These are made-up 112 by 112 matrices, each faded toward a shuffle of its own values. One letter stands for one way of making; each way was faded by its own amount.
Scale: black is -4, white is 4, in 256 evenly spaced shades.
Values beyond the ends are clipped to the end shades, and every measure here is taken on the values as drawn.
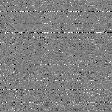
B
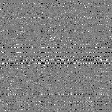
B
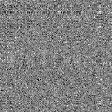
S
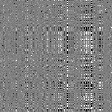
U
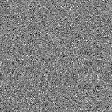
S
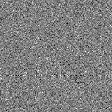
S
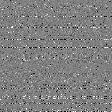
B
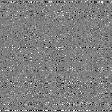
B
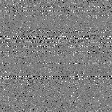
B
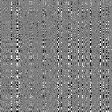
U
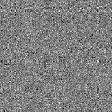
S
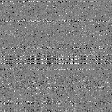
B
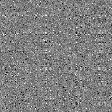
S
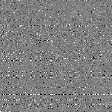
B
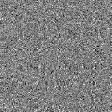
S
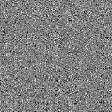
S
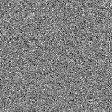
S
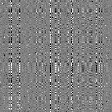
U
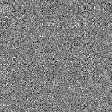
S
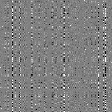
U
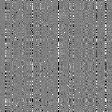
U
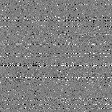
B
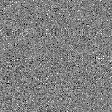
S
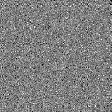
S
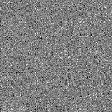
S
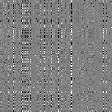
U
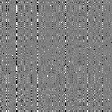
U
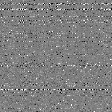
B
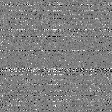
B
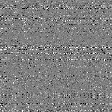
B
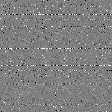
B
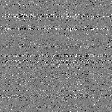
B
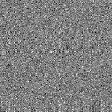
S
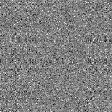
S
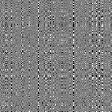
U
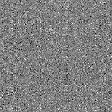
S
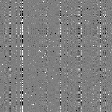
U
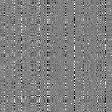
U
